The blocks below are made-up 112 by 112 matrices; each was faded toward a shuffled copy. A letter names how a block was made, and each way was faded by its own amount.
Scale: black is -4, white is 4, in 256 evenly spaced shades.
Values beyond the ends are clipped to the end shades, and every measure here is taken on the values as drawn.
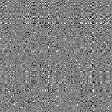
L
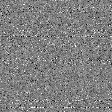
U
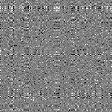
L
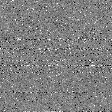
U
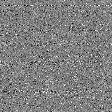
U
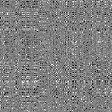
L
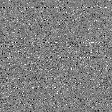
U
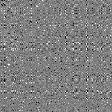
L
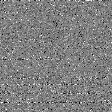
U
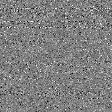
U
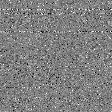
U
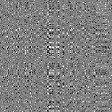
L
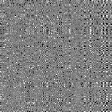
L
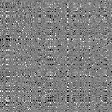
L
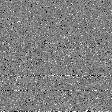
U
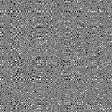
L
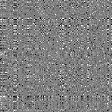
L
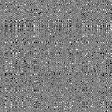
L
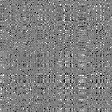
L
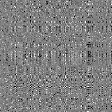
L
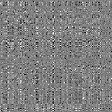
L
